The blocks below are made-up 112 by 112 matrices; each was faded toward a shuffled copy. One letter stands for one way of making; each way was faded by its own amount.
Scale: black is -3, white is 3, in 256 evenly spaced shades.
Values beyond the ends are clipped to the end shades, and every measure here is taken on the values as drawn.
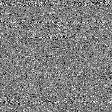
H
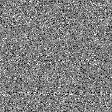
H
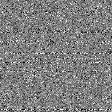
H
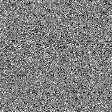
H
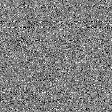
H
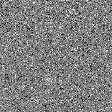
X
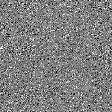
X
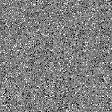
X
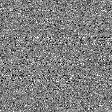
H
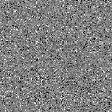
X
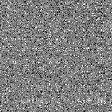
X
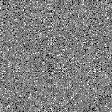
X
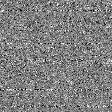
H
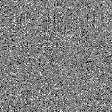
X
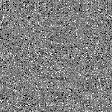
X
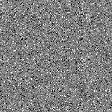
X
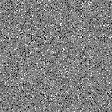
X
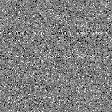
X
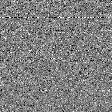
H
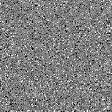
X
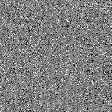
X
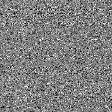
H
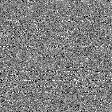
H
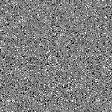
X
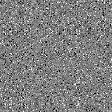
X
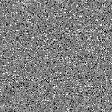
X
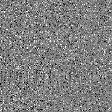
X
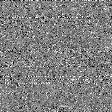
H
